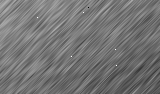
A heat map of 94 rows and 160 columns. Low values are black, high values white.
Six lone cells stand out: five far higher and one far lower than their neighbours. The field climbs toward the top left. The bottom right is the ninth with the lowest average. The grain runs diagonally up to the right. The halves do not mirror each other.
